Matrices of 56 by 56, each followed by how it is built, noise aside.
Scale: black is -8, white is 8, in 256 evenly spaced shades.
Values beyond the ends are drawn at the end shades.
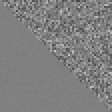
upper triangular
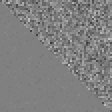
upper triangular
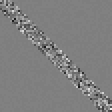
banded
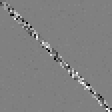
banded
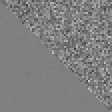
upper triangular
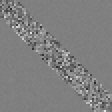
banded
